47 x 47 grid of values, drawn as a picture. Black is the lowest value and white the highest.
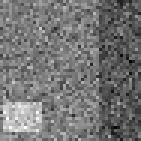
There are no regular stripes. An odd patch, higher than its surroundings, sits in the bottom left. The bottom left is the ninth with the highest average. A vertical seam about 70% of the way across splits the table, and the left part is higher.
